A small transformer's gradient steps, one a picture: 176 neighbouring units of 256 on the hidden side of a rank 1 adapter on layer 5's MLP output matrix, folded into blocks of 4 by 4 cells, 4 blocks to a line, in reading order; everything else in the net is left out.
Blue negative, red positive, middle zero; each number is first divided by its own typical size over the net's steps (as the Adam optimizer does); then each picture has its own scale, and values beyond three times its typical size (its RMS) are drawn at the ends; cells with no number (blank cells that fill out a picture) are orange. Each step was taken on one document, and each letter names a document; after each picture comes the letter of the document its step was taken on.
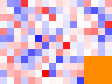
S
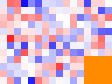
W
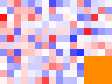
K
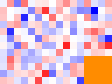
S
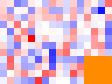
W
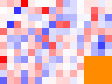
S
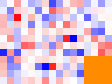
K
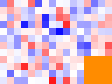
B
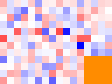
B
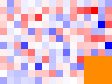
S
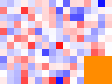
B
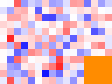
K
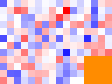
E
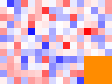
W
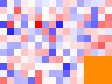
E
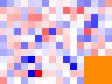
E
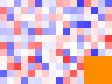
E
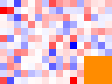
K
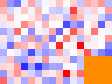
B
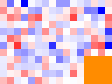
S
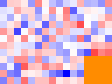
B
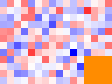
W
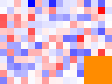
K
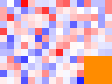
W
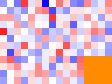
W
